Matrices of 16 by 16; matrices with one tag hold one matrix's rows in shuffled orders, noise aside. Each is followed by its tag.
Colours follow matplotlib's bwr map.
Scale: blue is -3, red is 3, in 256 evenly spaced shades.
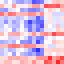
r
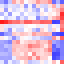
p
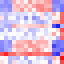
p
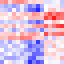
r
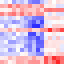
r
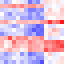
r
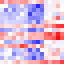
r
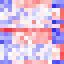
p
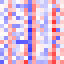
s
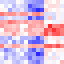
r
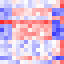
p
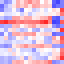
p
